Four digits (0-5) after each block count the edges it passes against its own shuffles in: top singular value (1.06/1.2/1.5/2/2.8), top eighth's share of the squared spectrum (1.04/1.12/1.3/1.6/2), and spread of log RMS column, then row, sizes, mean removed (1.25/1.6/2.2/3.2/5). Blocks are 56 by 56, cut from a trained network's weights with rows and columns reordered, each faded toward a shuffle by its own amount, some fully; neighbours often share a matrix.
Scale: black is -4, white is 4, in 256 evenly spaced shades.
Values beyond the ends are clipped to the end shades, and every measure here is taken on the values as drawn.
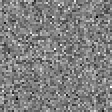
0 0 0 1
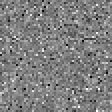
2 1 0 1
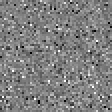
2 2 0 1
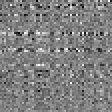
4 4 1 3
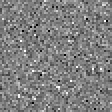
0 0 0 0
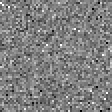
0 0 0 0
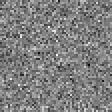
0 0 0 0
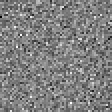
0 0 0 0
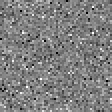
1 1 0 0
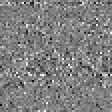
3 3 0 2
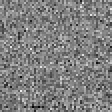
2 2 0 1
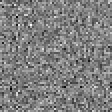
3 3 1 1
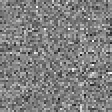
3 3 1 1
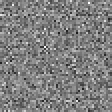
3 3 1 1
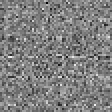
4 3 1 2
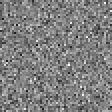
2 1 0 0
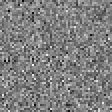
3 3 1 1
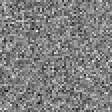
2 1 0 0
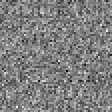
3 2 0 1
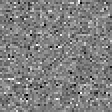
3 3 1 2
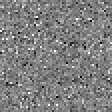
0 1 0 0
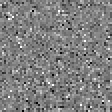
2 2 0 0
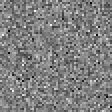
2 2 0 0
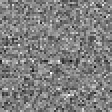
3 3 1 1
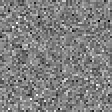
1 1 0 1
